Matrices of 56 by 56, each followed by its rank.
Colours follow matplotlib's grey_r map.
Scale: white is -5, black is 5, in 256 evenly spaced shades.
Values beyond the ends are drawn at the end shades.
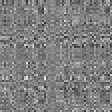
five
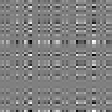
one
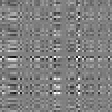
two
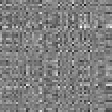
five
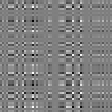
one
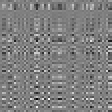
two
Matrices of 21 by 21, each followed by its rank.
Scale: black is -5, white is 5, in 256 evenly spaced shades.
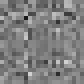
three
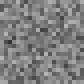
full rank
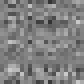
three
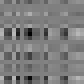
one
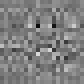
three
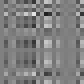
one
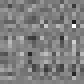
three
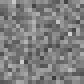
full rank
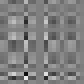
one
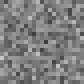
full rank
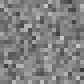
full rank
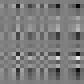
one
